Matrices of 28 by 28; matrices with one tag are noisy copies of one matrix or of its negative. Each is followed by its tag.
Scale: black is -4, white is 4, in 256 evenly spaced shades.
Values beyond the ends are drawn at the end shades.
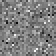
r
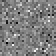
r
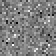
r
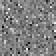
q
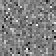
q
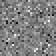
r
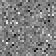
r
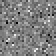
r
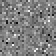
r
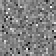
q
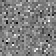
r
